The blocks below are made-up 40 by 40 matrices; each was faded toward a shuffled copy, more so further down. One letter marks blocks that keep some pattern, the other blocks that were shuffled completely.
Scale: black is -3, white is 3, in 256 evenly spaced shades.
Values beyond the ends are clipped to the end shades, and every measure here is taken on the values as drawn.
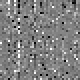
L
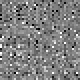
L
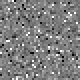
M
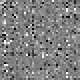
L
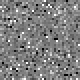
M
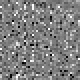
L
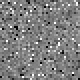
M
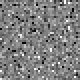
M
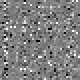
L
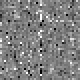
L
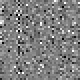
L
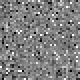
M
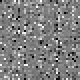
L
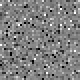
M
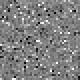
M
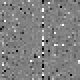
L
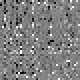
L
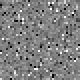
M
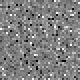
M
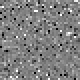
M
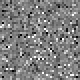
M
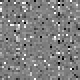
L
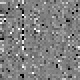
L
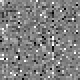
L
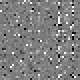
L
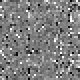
L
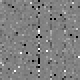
L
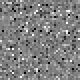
M
